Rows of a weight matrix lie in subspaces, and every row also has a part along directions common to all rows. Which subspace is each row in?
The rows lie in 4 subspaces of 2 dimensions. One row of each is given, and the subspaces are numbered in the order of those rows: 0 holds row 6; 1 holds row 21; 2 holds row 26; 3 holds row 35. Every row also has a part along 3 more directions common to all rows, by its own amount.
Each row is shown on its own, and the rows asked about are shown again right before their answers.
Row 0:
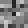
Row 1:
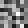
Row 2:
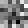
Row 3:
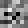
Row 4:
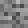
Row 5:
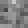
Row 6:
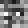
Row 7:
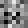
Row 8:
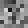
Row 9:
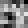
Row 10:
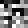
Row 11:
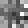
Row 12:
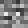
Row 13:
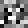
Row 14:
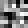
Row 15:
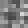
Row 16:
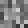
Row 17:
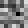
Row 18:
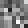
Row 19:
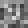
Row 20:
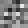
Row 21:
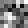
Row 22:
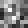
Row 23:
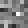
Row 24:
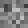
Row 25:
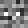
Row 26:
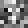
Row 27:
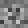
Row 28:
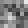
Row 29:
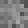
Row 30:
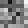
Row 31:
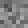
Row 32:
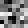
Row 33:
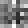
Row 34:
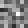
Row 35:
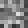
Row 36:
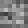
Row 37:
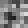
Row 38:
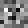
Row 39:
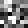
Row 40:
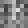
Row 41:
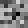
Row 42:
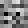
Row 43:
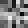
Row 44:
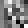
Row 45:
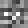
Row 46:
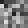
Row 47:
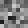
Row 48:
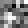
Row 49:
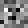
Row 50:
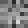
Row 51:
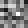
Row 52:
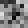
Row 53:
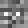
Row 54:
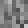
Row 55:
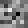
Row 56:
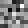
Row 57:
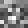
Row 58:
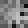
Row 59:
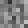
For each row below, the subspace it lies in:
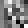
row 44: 3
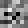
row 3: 0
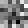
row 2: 1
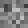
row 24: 2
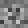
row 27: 2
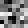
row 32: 2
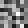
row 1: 3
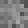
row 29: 1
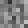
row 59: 3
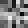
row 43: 1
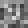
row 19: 2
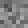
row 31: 2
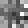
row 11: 1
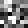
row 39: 2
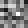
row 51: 3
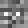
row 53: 0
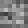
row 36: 1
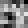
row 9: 1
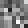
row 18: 3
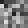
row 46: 0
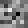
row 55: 0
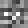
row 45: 0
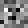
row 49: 2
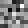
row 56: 0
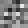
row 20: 0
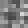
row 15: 1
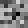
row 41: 0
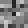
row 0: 3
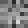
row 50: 1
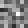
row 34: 3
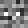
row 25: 0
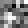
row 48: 1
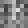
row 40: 2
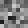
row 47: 2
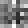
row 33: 1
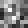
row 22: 2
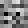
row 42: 0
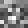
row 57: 2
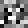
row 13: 2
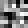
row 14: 1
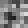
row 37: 1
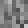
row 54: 3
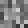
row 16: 3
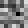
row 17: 3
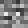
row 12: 0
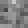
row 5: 1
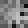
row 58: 1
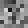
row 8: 2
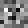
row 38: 2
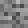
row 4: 0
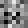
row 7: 0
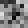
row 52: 0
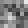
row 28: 1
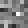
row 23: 3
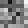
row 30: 3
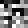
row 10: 0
